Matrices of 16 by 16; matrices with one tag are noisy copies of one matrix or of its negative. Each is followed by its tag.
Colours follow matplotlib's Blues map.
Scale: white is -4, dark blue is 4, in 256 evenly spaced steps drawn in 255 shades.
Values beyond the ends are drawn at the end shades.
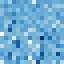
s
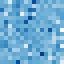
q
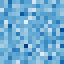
q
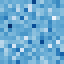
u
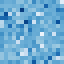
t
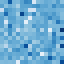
q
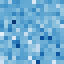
s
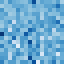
s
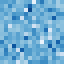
u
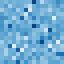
u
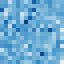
q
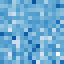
s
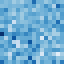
s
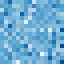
q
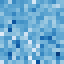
s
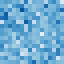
t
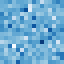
u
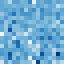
s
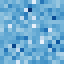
u
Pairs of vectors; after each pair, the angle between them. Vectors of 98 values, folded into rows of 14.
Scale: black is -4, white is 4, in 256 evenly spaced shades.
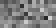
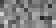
orthogonal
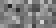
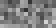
partly opposed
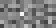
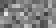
partly aligned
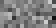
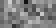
orthogonal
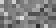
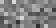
nearly parallel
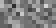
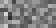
orthogonal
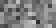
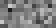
partly aligned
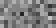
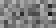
nearly parallel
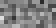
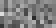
orthogonal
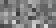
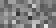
nearly parallel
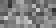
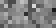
partly aligned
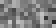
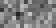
orthogonal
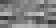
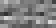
nearly opposite
